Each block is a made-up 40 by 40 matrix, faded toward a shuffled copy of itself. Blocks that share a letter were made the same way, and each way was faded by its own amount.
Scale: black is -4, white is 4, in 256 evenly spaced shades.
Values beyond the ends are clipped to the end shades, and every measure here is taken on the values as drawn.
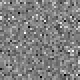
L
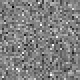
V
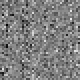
V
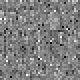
L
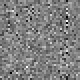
V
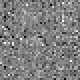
L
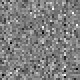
V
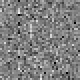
V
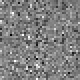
V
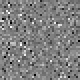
L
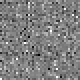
L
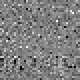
L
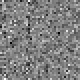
V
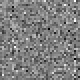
V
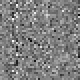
V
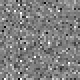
L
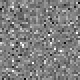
L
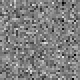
V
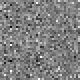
V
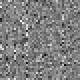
V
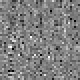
L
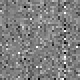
V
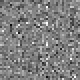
V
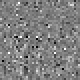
L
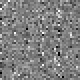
V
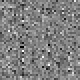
V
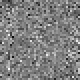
V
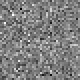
V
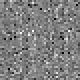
L
